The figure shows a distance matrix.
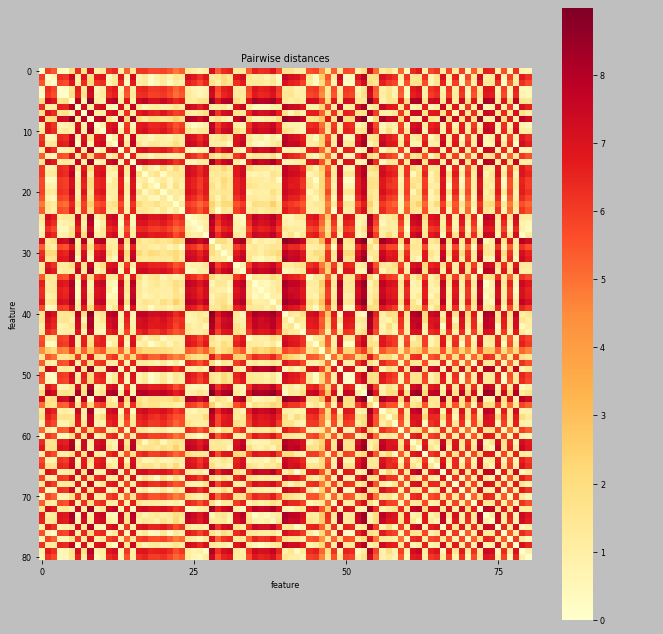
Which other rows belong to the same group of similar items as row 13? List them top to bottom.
0, 3, 4, 5, 7, 9, 10, 15, 24, 25, 26, 27, 32, 33, 40, 41, 42, 43, 47, 49, 52, 53, 56, 57, 58, 60, 63, 66, 68, 70, 72, 75, 77, 79, 80
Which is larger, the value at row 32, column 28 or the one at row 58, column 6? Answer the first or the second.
the first
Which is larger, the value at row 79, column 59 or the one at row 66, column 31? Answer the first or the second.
the second
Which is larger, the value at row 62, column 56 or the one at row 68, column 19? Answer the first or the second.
the first
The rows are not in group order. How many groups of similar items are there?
2
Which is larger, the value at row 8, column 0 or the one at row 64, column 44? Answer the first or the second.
the first
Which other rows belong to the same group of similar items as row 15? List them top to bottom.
0, 3, 4, 5, 7, 9, 10, 13, 24, 25, 26, 27, 32, 33, 40, 41, 42, 43, 47, 49, 52, 53, 56, 57, 58, 60, 63, 66, 68, 70, 72, 75, 77, 79, 80
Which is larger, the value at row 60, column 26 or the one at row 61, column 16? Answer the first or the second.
the second
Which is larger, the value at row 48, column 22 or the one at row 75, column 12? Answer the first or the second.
the second
